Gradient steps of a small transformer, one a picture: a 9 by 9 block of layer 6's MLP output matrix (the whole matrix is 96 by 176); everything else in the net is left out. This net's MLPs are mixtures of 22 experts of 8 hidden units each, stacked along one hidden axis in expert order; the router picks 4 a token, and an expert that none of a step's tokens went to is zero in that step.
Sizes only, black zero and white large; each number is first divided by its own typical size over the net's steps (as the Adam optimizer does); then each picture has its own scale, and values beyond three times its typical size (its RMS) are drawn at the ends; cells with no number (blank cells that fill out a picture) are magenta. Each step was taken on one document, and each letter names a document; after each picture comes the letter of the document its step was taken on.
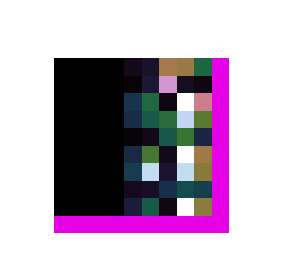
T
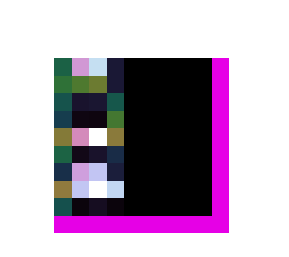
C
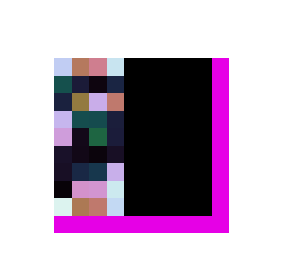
C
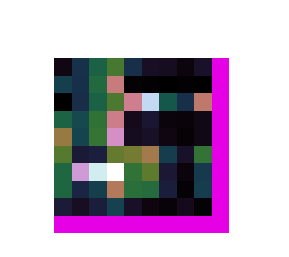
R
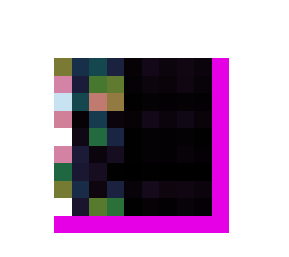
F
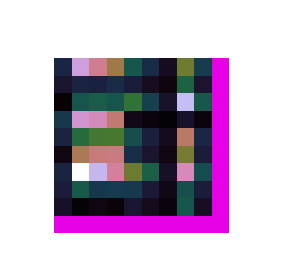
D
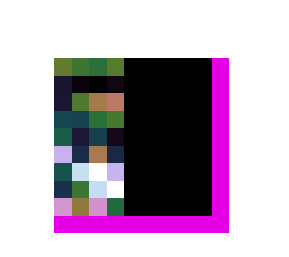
C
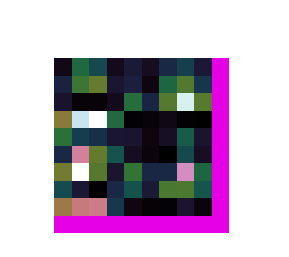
D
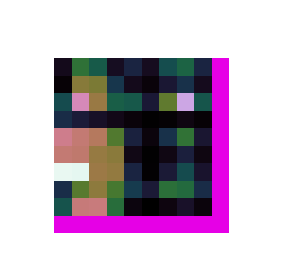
D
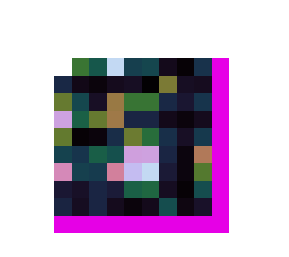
R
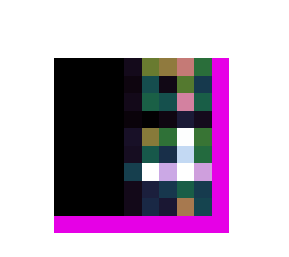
T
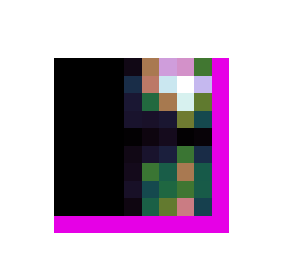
T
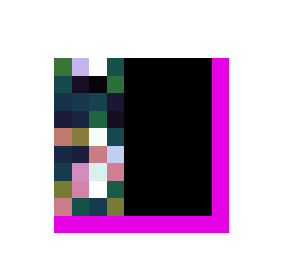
C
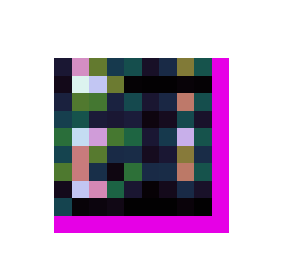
D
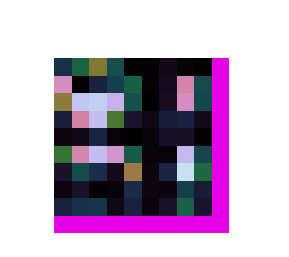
D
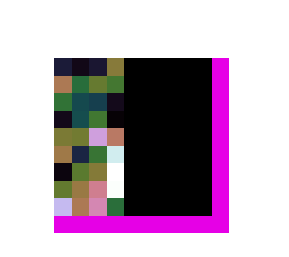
C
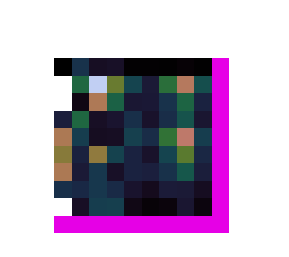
F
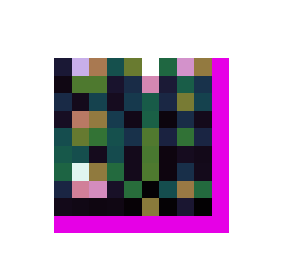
D
